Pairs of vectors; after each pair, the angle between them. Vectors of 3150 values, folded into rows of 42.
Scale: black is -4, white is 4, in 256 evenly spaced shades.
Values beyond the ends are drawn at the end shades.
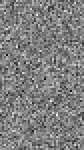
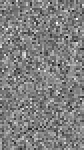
partly aligned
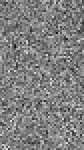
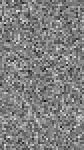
orthogonal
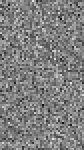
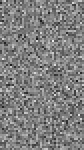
partly opposed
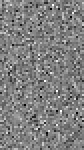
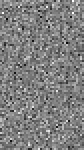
partly aligned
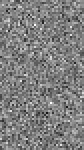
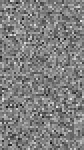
partly aligned
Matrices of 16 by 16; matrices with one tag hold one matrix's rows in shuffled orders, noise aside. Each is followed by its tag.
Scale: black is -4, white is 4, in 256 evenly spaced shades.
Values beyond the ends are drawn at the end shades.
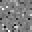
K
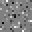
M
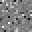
K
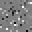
M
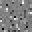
M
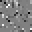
K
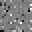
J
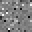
K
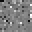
J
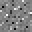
M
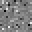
K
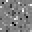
M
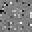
J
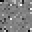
J
